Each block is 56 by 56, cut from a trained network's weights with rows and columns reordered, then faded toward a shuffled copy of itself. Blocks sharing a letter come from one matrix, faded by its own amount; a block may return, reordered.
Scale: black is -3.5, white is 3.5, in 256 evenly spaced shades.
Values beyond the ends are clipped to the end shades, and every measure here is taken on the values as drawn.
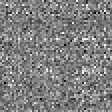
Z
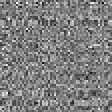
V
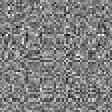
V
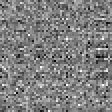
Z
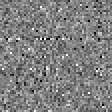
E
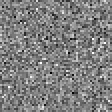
E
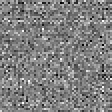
Z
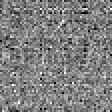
Z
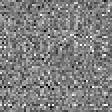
Z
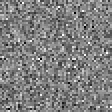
E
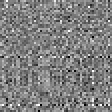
V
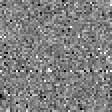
E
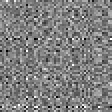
V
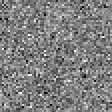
E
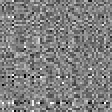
V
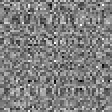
V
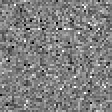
E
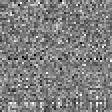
Z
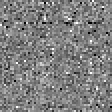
E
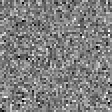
E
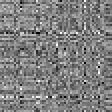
V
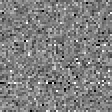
E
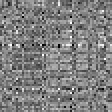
V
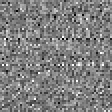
Z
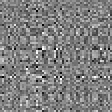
V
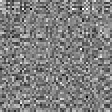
V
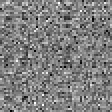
Z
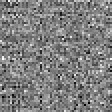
Z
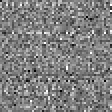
Z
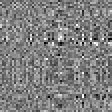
V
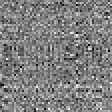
Z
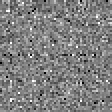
E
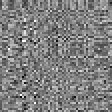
V
